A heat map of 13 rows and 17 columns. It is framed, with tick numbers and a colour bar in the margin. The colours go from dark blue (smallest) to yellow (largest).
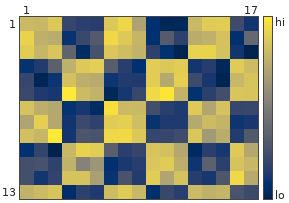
Mirror symmetry: none. Grain: checkered. Slope: none. Average level on the scale: 50%. Histogram: two levels.
